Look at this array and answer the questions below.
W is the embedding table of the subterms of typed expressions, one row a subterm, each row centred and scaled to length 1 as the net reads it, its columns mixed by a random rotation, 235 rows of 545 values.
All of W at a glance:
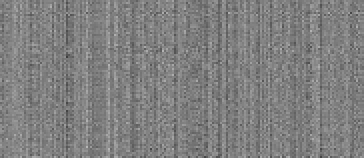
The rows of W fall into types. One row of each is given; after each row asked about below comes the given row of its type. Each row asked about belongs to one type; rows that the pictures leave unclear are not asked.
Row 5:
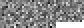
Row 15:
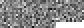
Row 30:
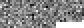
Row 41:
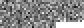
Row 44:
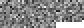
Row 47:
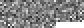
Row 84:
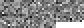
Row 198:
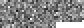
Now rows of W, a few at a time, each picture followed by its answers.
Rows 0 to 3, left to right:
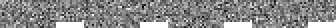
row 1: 5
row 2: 84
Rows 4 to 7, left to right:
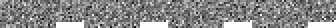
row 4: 198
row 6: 41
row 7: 5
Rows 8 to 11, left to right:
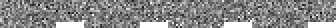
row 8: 30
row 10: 47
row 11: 84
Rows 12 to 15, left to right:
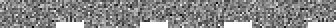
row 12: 15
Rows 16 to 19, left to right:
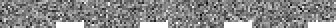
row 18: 30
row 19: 41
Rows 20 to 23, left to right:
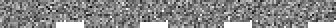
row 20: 41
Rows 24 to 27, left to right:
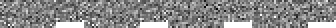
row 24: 47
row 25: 47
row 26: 41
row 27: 5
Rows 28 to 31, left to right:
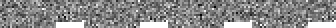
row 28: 84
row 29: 47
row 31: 47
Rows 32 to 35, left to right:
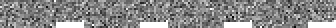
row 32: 47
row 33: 84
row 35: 30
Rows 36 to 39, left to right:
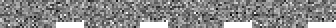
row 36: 84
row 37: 41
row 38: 41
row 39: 84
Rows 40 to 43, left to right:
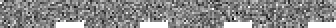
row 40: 41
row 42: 30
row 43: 198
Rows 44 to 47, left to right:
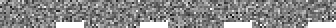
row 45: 47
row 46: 84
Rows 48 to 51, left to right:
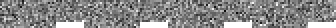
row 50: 30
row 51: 198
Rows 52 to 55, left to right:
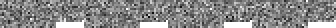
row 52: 41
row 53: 84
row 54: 84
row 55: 47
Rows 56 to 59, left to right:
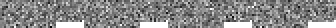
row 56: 5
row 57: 15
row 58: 84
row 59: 30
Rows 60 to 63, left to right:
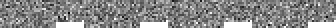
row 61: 198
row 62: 41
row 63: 5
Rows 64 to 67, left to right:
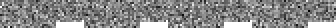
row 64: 30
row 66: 198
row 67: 30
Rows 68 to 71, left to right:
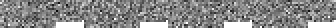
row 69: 198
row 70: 5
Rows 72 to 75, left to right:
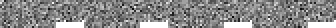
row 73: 41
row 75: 15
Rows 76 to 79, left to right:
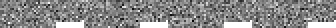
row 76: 44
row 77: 15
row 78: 84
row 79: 15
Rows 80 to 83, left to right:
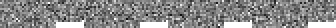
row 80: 44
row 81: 41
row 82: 47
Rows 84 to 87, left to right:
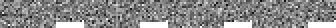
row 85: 84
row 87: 44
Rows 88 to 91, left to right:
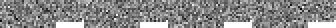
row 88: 198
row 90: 198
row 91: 41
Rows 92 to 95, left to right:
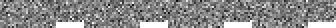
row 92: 5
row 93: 44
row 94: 44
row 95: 47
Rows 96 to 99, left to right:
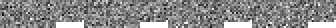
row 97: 44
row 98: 30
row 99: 5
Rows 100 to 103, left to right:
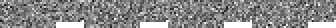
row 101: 198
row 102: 5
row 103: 5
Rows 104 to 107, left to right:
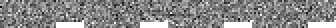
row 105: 30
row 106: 84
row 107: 5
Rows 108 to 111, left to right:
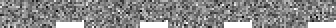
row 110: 5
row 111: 84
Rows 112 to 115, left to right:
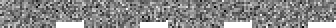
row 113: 84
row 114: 30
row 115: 5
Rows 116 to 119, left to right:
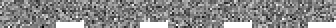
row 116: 30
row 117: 41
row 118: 84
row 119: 198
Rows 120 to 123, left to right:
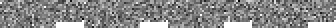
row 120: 44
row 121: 41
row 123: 15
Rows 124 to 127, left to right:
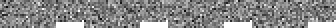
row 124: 84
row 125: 198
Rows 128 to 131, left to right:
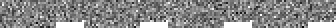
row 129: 47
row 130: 30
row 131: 5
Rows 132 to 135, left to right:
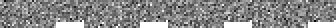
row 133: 5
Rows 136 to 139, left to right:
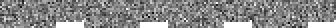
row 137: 84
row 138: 44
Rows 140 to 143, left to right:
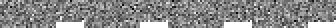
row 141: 41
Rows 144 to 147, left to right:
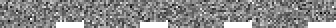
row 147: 30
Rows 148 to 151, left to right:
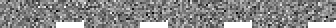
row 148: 44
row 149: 41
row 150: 30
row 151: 5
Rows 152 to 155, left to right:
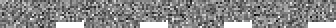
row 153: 41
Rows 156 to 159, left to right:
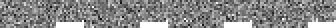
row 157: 198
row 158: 84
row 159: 41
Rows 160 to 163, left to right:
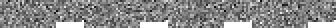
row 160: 44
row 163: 30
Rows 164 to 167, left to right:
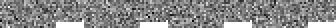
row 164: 198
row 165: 15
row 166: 84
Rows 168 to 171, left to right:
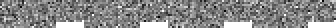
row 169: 5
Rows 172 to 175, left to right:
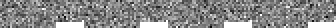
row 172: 84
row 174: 30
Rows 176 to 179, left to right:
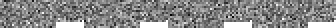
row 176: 41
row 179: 198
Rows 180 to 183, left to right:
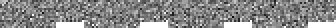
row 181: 47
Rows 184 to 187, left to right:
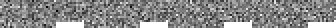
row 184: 30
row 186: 15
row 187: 15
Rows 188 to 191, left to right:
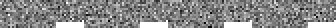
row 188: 5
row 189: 84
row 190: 15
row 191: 15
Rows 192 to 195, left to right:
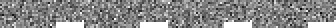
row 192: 47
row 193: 198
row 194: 41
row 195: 15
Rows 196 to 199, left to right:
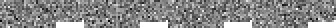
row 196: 198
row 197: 84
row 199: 30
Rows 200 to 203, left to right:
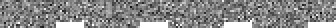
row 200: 5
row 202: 47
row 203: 84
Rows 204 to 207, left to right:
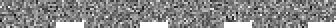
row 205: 5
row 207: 5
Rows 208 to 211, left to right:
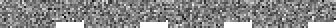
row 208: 15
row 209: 44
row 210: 198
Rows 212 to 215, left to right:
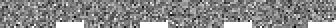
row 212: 5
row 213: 5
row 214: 84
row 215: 30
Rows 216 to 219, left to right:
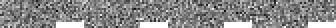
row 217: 15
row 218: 30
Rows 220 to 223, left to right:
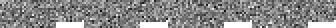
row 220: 15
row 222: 30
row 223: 30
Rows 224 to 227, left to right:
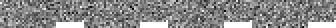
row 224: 30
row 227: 5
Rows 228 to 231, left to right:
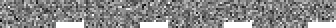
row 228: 198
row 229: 5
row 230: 41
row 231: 41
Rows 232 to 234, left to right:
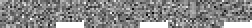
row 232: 198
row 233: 41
